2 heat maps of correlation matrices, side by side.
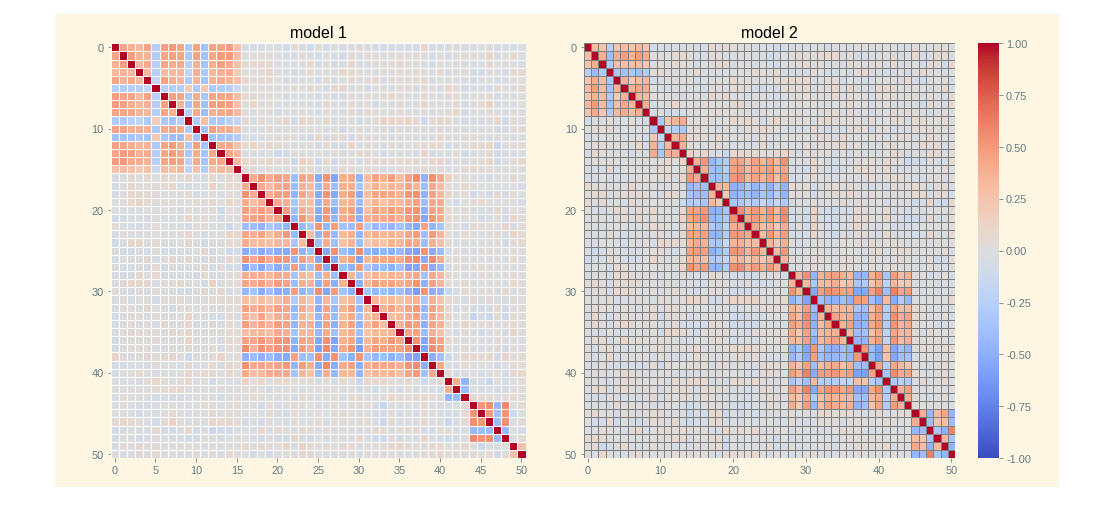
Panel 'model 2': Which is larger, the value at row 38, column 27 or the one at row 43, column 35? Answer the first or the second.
the second
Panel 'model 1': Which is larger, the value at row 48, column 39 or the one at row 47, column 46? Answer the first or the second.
the first
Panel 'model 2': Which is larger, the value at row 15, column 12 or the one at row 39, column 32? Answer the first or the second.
the second
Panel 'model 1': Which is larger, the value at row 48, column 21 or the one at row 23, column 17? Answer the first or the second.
the second
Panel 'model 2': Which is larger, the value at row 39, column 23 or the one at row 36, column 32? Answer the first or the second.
the second
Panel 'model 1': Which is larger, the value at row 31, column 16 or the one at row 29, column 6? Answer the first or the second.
the first
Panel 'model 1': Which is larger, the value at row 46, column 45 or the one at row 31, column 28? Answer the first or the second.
the first
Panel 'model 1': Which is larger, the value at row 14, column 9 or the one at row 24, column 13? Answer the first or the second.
the second
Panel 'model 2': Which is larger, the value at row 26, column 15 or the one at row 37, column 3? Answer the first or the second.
the first
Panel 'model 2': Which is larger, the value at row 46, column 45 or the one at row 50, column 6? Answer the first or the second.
the first
